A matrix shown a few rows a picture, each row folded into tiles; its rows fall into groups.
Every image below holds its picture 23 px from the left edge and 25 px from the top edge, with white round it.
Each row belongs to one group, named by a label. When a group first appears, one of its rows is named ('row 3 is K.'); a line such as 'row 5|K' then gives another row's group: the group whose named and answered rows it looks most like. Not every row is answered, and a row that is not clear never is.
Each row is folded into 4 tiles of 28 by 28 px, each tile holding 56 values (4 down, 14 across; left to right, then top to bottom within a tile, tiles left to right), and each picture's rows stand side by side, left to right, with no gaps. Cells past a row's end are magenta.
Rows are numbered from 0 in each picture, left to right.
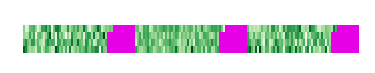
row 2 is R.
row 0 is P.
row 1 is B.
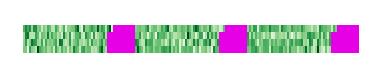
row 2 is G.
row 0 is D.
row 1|P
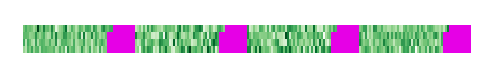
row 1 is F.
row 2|R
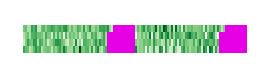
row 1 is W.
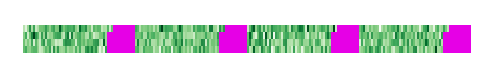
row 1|R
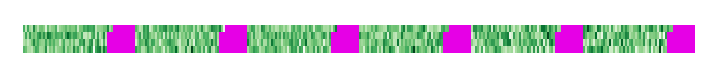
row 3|F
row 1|B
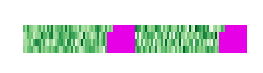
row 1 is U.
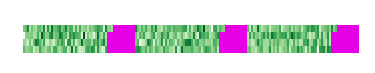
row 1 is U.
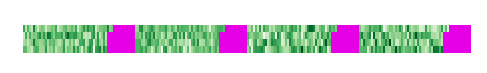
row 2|F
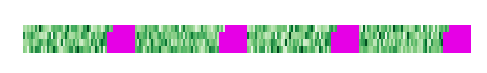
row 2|F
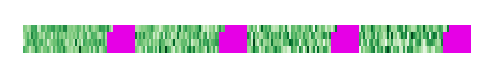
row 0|B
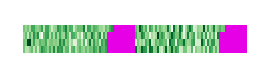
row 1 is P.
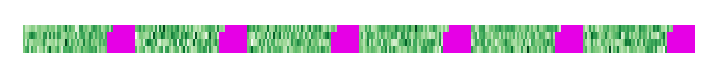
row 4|B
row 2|U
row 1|W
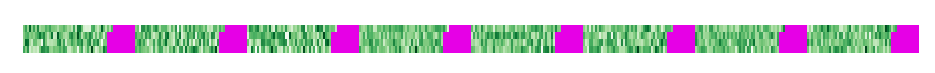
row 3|B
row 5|F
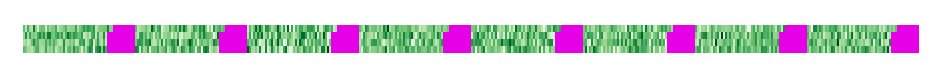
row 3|W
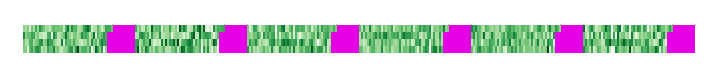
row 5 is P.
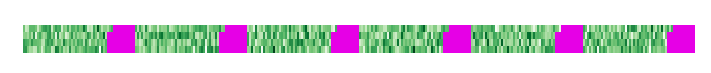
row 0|P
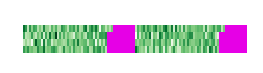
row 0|U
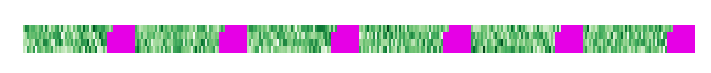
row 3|W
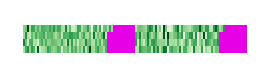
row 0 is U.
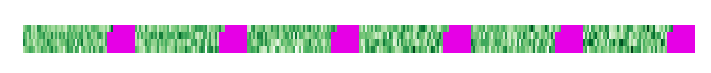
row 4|P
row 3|F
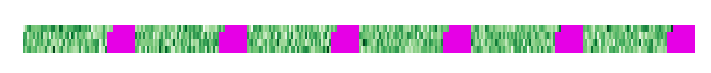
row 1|F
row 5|R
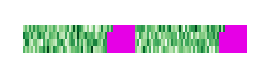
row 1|R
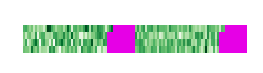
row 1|G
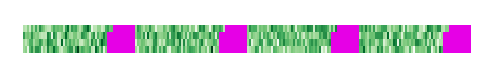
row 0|F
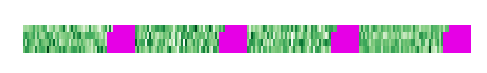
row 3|G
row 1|P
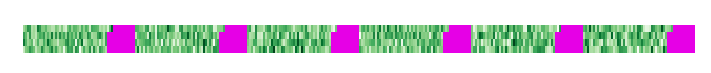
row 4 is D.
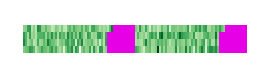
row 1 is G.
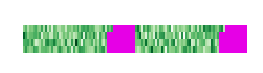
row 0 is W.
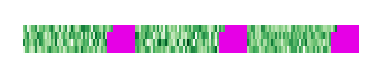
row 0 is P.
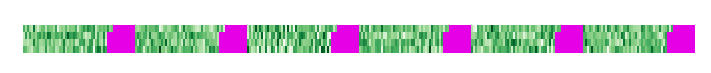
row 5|R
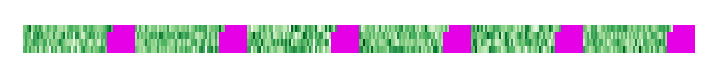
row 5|B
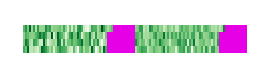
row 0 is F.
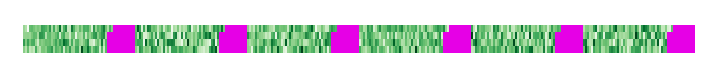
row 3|B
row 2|F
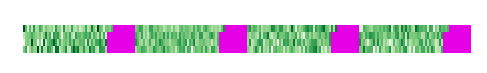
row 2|R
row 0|D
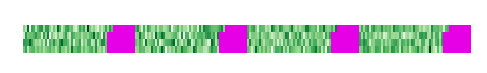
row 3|G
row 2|R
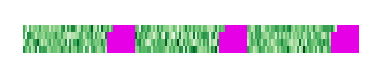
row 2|B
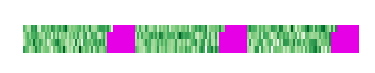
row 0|B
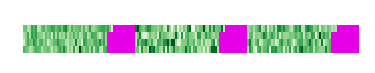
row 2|P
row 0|B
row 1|D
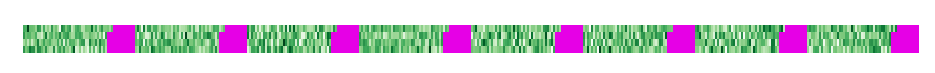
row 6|D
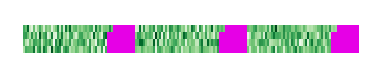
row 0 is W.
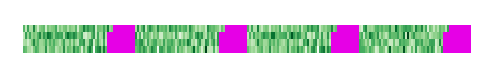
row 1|G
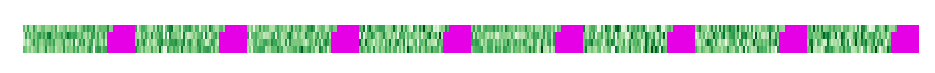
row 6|W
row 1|P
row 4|G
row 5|P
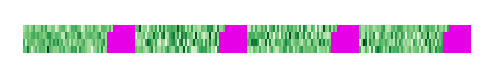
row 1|W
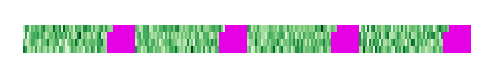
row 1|B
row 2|D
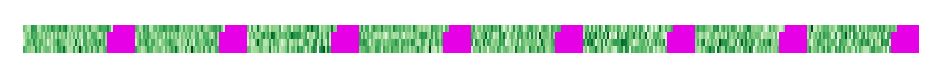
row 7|W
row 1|B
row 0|B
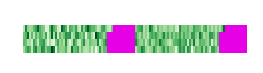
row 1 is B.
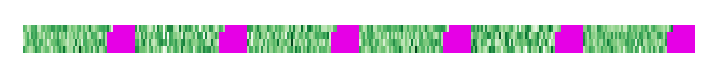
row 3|B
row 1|P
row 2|U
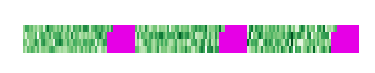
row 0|R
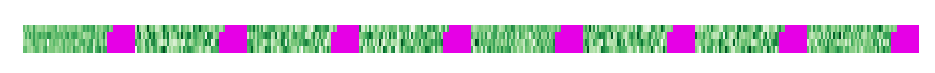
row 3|D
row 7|U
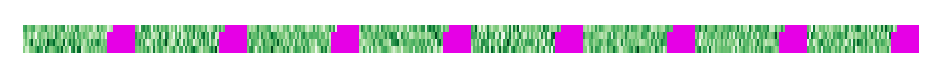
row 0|D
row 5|F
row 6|U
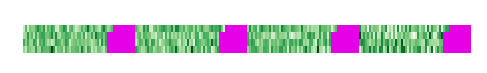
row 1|B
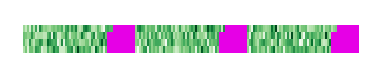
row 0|F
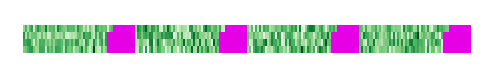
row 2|F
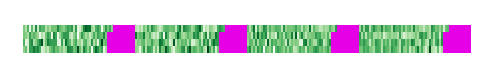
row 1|F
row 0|F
